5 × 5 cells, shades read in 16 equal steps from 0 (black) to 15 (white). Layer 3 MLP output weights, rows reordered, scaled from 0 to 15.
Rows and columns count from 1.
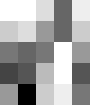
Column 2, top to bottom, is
15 13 6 5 0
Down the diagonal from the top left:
15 13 7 15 7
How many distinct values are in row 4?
4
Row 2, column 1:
12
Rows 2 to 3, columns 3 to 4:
9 6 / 7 15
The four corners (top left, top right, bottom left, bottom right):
15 14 9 7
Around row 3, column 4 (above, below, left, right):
6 15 7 9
